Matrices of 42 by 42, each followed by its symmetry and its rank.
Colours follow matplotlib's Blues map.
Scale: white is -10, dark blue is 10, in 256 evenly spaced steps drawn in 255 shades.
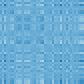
symmetric, rank two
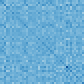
symmetric, rank five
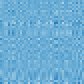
neither, rank three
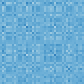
symmetric, rank three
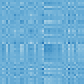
symmetric, rank two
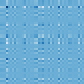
symmetric, rank one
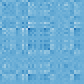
symmetric, rank three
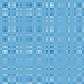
symmetric, rank one
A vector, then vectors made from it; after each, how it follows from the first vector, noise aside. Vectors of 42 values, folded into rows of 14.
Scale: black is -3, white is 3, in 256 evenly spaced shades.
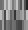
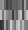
reversed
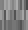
shrunk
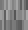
shrunk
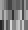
reversed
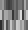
reversed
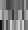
reversed
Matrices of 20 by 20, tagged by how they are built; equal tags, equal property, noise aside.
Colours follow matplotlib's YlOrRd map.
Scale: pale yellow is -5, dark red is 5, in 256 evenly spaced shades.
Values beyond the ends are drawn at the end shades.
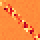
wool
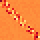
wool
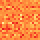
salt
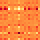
salt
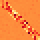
wool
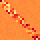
wool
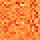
salt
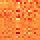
salt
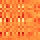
salt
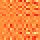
salt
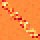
wool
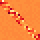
wool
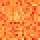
salt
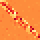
wool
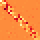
wool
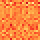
salt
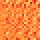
salt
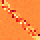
wool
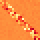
wool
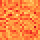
salt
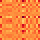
salt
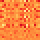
salt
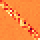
wool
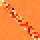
wool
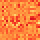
salt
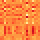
salt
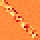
wool
